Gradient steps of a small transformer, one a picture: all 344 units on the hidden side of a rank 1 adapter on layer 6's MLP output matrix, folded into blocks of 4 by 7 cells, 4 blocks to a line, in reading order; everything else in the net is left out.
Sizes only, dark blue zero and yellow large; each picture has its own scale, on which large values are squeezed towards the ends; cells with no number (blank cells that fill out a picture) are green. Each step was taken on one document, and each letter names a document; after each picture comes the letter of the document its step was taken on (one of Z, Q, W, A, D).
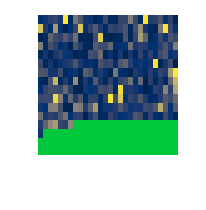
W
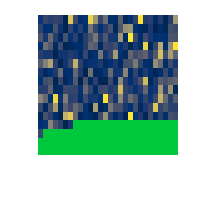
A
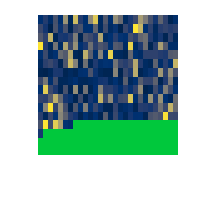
W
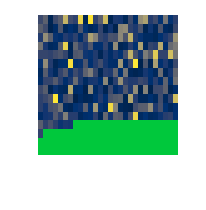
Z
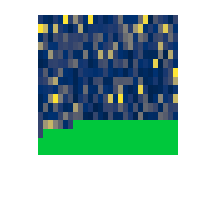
W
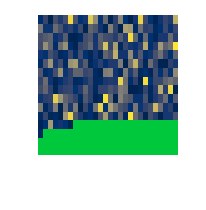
A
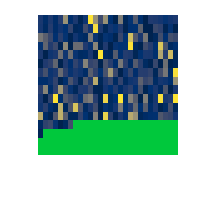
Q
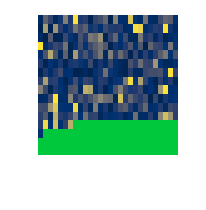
W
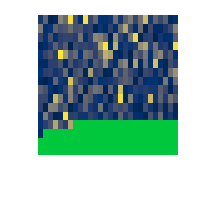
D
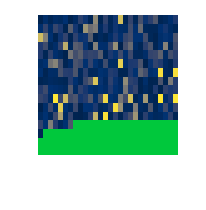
Q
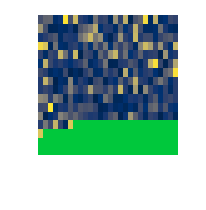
D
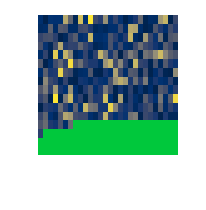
Z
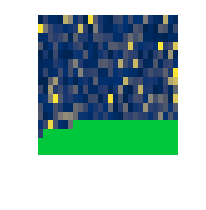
W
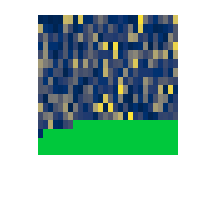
A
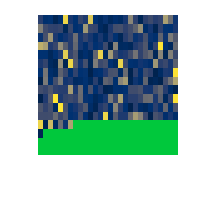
Z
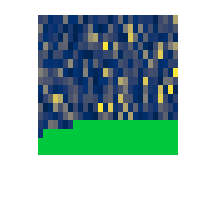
A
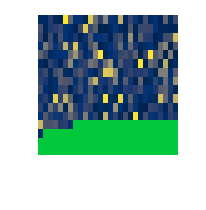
Q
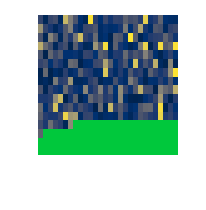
D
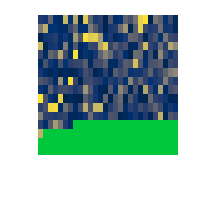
D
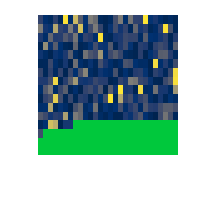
W
